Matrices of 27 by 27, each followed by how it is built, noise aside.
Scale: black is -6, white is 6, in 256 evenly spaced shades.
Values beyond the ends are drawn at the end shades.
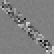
banded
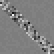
banded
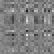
low rank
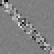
banded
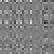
low rank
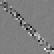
banded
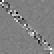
banded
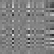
low rank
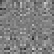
low rank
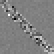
banded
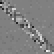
banded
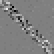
banded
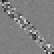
banded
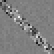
banded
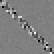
banded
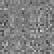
low rank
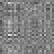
low rank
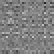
low rank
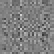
low rank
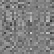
low rank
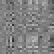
low rank
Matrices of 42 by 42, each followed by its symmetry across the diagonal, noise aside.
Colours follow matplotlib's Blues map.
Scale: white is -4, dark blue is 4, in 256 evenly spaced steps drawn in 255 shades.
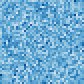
symmetric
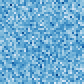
neither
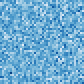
neither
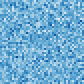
neither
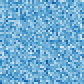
antisymmetric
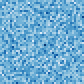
symmetric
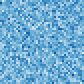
antisymmetric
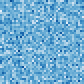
antisymmetric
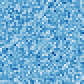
symmetric
